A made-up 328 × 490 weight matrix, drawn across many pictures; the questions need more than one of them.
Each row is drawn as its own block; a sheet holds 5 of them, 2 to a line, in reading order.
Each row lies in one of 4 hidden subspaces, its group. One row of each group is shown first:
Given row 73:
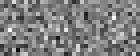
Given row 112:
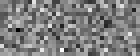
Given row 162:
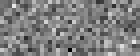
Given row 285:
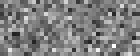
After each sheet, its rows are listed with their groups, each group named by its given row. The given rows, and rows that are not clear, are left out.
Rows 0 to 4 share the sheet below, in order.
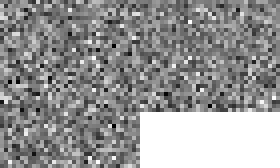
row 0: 285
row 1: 112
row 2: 112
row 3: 162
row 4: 285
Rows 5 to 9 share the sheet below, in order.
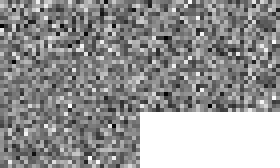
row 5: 112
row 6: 162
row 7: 162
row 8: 162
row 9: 285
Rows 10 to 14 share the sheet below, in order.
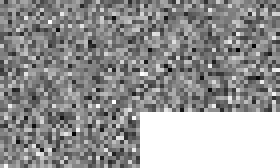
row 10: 112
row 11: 285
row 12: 285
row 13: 285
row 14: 112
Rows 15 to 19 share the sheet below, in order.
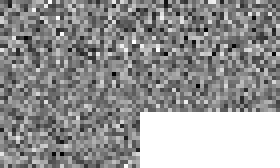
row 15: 162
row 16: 73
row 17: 112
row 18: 112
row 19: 73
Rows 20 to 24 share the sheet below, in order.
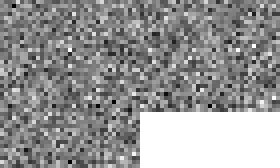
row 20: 162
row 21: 285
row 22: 285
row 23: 162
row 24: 162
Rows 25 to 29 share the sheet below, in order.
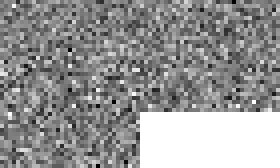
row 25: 162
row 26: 112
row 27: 285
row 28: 285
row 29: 162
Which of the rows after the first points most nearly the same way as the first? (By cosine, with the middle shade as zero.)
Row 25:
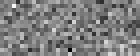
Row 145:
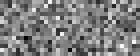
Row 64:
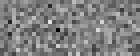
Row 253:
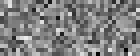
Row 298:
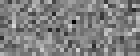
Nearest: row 145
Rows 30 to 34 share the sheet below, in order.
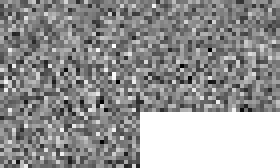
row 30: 285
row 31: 162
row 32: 112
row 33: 112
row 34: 73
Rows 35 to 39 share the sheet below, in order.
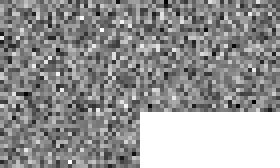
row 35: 73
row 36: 73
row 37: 162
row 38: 285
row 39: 162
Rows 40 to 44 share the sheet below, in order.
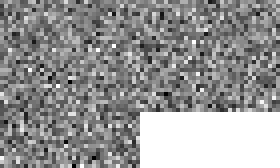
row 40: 285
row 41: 73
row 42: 112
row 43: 162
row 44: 73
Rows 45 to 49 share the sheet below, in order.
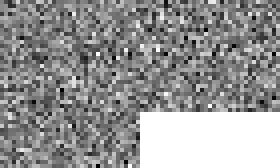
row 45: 162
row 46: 73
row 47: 112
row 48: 162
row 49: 162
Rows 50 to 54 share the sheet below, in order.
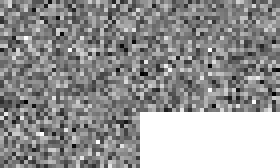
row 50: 162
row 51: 162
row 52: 73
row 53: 285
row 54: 112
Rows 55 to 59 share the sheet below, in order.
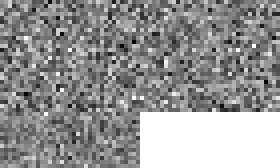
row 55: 162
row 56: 285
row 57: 162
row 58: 73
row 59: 112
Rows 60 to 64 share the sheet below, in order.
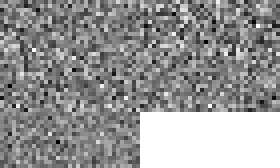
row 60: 73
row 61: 112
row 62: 73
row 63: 162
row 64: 112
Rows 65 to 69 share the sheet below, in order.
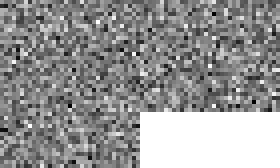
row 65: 73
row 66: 73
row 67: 162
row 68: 285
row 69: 285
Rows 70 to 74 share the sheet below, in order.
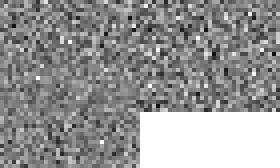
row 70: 112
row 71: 73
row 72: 112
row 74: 73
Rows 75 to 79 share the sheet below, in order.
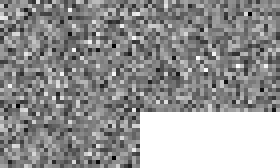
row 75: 285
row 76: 73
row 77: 73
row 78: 112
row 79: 285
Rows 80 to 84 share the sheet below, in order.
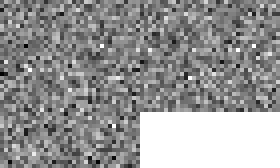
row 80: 112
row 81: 285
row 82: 285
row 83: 112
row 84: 285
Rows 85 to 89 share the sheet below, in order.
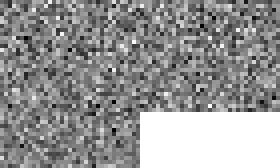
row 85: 162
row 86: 112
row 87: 285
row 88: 162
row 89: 112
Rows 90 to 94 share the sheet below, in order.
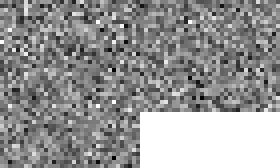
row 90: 73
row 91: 112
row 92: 285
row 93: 73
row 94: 285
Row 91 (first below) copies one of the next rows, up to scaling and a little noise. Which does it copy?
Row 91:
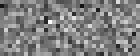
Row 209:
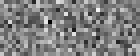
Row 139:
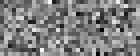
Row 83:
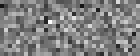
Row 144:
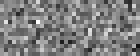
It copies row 83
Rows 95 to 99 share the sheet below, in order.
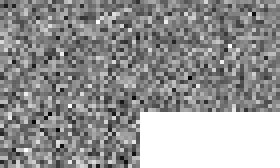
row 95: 73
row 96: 285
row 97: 162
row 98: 112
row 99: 162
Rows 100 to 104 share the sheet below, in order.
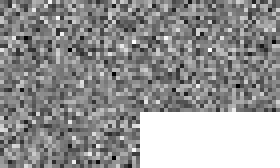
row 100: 162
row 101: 162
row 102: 112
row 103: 112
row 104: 285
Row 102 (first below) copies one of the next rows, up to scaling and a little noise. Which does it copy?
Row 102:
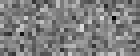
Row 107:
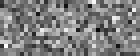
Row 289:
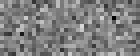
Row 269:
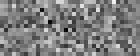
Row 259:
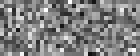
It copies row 289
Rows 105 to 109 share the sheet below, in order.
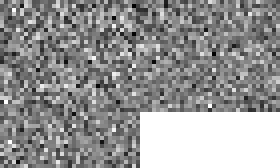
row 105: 112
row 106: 73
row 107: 112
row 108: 162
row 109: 73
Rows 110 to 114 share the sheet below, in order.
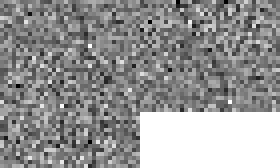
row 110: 285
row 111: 112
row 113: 285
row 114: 112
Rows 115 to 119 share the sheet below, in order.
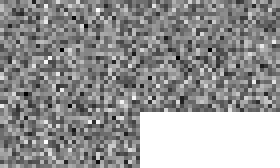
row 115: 112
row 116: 162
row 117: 162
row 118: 112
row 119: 112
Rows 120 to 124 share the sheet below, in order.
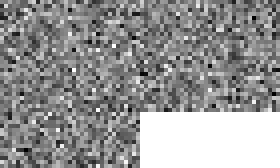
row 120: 285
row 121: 112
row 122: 162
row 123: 285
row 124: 162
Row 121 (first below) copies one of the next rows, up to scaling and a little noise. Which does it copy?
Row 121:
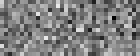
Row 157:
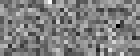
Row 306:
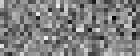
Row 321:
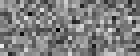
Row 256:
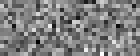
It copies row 306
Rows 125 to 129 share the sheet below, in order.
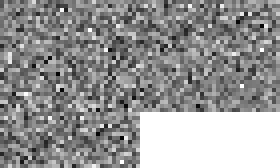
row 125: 112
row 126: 73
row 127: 162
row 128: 73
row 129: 73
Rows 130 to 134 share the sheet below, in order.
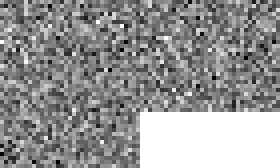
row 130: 73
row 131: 162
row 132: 73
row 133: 112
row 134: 73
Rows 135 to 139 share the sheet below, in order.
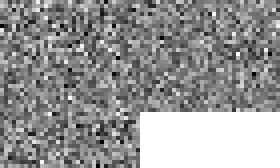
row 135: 112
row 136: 162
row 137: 112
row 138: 112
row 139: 112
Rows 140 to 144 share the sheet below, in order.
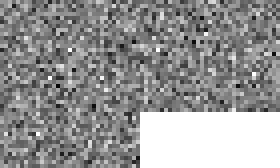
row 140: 162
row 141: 73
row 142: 112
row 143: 112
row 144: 112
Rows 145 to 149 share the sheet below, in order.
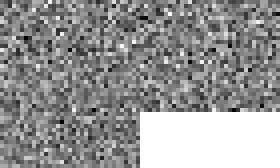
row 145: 162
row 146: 285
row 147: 73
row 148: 73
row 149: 112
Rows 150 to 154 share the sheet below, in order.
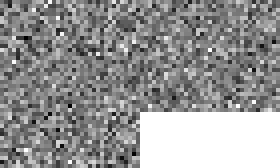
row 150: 162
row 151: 162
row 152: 162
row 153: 285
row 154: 162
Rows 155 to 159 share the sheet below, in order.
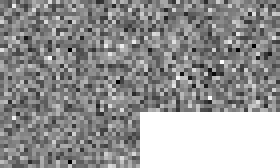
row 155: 162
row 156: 285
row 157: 112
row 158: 112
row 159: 162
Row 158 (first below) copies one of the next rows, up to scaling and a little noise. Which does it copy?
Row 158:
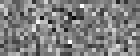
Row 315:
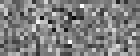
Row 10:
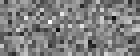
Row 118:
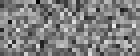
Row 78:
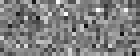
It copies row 315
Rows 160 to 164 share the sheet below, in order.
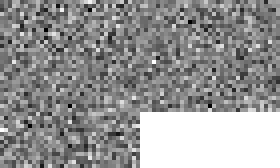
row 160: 112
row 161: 112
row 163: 162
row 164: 285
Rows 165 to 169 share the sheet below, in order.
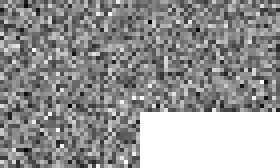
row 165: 73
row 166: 112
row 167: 162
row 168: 73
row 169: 162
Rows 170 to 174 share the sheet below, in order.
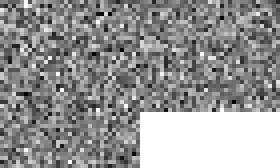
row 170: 73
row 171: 73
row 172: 162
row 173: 73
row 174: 162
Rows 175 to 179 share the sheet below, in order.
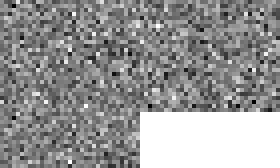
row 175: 162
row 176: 73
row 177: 112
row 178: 285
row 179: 162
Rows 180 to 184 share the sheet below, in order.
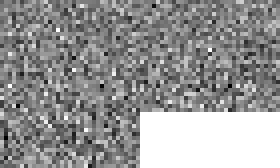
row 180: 112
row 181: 162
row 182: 73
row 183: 112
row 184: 112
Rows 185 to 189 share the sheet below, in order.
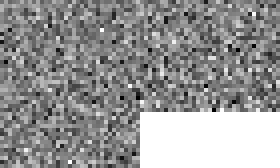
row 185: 73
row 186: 285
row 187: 73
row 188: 73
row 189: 162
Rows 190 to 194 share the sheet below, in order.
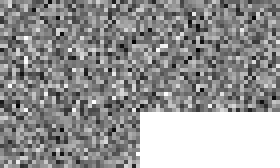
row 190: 162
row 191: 73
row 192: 73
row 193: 162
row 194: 73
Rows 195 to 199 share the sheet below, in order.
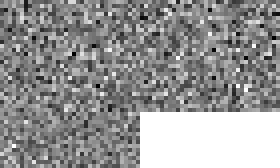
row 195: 73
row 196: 285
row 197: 112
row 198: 112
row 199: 73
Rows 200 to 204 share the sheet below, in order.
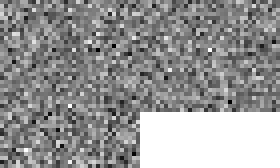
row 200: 285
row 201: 162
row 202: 162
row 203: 285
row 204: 162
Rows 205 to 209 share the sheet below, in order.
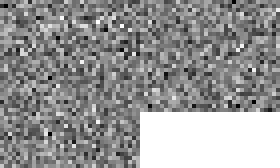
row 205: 73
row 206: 112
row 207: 112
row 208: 285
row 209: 112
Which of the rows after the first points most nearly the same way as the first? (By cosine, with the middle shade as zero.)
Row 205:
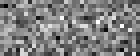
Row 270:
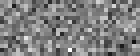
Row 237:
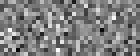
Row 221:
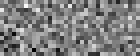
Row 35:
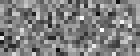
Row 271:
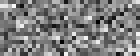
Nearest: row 237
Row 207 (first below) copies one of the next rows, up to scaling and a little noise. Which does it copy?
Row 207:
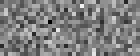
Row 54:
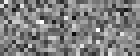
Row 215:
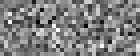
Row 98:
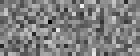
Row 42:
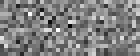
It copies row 98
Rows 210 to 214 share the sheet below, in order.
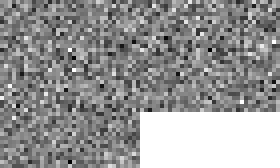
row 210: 162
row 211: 162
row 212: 73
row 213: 112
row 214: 162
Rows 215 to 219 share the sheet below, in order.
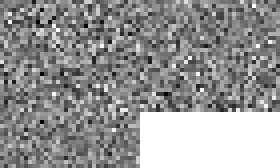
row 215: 112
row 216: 112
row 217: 112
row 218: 162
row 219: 112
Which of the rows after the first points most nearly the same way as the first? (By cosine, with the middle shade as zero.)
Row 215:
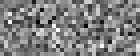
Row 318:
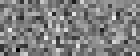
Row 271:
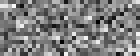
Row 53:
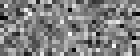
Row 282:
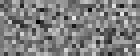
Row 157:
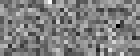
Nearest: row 282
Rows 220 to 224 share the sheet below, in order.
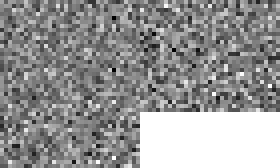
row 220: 112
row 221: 73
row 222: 285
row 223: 73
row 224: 285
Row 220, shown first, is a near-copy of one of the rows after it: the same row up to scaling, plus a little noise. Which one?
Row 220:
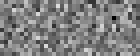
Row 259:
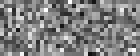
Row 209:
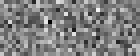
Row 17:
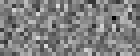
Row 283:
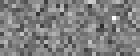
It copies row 17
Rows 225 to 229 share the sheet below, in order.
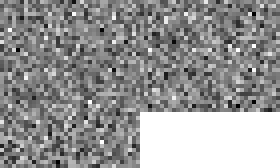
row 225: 73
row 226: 285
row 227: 285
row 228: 285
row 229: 73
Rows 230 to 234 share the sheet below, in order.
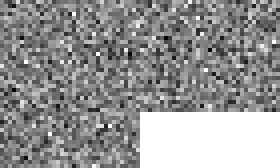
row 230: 162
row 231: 162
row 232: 73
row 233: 112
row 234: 73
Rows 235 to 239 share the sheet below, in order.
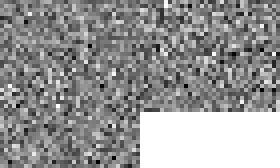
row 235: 285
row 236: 73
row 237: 73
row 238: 112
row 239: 285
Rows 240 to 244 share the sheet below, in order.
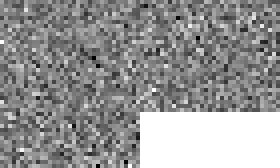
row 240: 73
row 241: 73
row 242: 112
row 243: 73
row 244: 162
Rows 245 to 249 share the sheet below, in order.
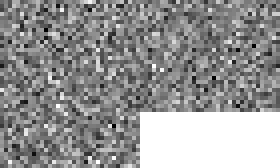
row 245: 112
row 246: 285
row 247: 73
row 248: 112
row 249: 285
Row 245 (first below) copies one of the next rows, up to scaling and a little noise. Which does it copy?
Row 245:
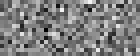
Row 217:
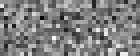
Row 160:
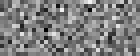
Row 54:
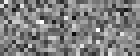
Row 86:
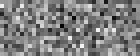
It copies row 160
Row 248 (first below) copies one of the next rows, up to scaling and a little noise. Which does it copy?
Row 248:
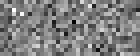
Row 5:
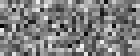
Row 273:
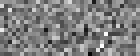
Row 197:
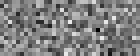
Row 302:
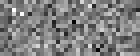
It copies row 302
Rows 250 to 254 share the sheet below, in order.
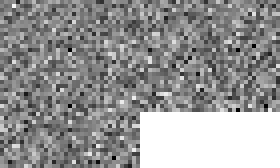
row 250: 162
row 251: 285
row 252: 162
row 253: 162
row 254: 285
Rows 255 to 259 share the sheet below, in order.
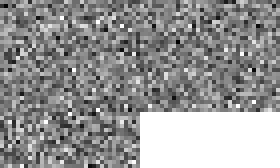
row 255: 73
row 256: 112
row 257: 162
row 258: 285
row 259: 112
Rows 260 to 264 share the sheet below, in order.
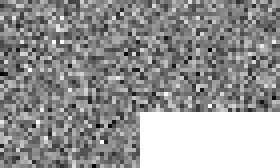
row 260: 73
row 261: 162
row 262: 285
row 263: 162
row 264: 73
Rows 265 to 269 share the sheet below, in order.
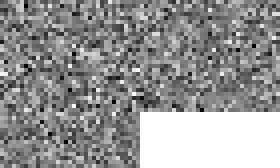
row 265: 73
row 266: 285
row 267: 285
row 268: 73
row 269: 112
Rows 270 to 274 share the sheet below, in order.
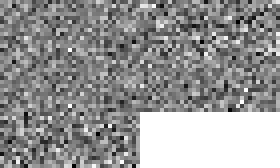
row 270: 162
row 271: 73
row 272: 162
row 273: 112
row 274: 73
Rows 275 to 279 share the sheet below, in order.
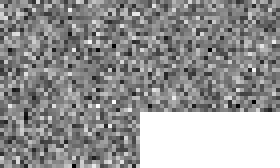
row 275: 285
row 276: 162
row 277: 285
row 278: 285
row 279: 73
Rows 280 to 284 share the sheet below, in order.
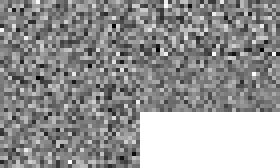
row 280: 112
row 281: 73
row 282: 112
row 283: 112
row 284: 162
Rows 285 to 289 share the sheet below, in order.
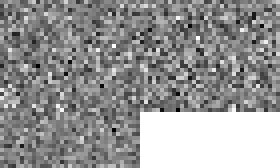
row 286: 73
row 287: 73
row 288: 112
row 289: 112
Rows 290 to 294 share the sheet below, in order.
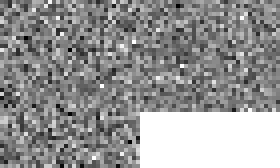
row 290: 162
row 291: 112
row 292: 73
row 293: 112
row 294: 73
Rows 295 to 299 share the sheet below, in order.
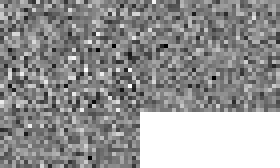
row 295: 285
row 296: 73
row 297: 73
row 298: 112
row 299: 285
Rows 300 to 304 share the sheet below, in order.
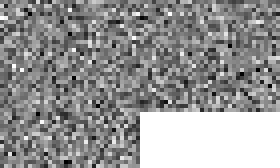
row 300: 285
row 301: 285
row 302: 112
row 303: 73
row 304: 112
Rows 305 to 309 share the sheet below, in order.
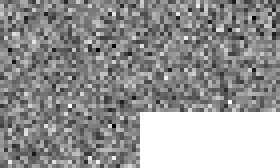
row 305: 285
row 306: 112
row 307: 162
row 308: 285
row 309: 285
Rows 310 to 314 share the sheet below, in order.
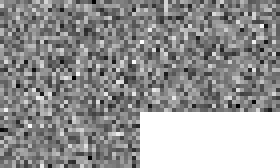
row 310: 112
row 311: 73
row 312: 112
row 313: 285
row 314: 285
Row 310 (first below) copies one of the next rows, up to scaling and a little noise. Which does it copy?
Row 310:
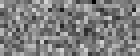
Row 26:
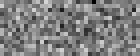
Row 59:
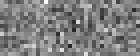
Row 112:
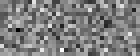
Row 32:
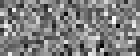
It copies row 26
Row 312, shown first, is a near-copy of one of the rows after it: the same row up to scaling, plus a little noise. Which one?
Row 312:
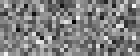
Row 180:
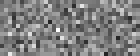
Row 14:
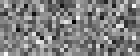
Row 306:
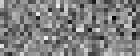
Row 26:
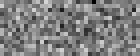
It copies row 14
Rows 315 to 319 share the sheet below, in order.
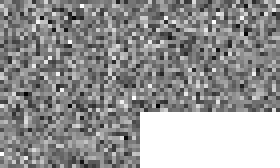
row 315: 112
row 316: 112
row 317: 162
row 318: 73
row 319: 73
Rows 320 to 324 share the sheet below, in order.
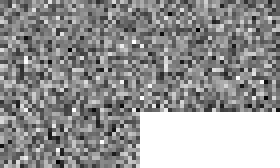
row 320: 162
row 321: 112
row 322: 73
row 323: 73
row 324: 73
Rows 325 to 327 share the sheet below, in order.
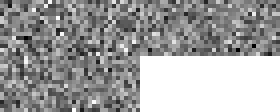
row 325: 162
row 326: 285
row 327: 73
